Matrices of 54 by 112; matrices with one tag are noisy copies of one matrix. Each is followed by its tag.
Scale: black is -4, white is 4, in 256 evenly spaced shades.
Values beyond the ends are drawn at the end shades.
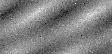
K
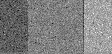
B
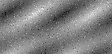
K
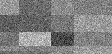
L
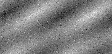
K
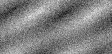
K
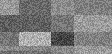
L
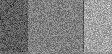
B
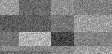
L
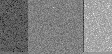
B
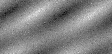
K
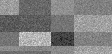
L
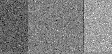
B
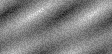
K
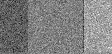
B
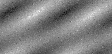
K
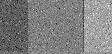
B
